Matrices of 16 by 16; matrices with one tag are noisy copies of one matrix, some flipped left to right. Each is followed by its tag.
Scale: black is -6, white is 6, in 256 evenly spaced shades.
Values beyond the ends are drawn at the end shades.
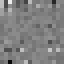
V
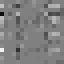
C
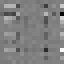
C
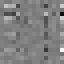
C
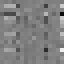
C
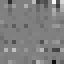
V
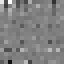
V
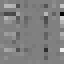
C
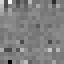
V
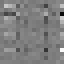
C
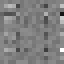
C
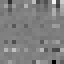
V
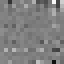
V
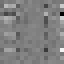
C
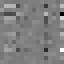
C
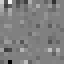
V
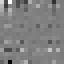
V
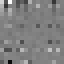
V
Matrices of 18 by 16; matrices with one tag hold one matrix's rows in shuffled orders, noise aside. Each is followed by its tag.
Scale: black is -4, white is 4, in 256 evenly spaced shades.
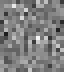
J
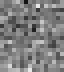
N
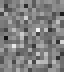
J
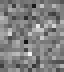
N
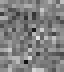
N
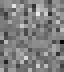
J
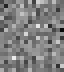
J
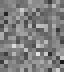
J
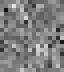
J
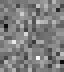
J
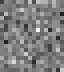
J
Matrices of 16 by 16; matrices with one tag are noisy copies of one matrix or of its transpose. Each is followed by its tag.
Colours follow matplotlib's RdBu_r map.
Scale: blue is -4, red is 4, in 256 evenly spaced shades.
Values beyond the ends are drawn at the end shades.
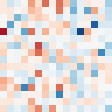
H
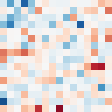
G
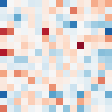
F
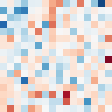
G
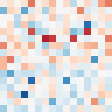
H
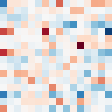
F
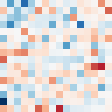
G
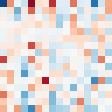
F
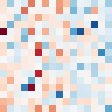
H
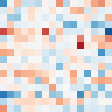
F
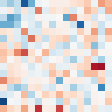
G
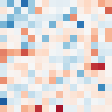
G
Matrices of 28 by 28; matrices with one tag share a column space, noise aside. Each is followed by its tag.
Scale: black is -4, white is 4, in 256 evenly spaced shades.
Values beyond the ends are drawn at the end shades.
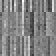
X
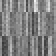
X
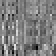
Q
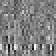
Q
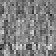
Q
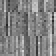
X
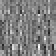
Q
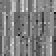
X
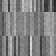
X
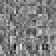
Q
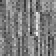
X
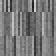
X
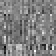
Q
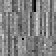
X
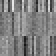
X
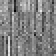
X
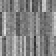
X
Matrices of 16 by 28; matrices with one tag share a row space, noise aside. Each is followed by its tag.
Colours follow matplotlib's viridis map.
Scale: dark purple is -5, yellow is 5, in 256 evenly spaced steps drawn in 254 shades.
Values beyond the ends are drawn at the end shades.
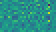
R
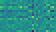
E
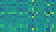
E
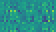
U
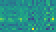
E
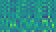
U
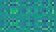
U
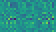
U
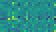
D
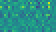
R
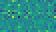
D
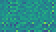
U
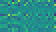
D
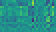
E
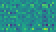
U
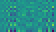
U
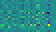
R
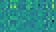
U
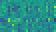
D
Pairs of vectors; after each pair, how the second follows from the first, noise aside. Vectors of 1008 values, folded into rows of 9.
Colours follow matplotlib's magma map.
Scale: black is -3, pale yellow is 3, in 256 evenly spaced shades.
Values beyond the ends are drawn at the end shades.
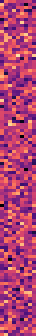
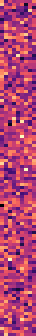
sign-scrambled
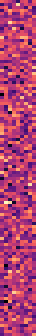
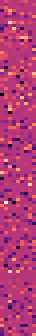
partly zeroed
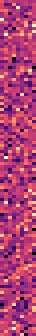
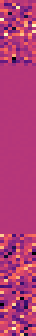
partly zeroed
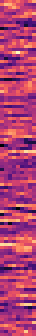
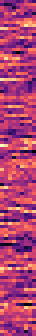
negated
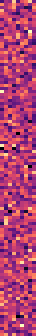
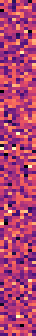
negated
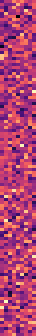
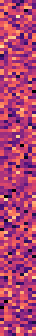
negated
